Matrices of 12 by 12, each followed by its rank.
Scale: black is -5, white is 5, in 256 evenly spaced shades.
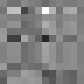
two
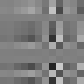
one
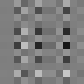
one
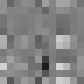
two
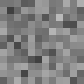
full rank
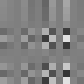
one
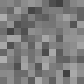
full rank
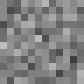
full rank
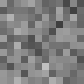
full rank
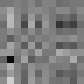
two
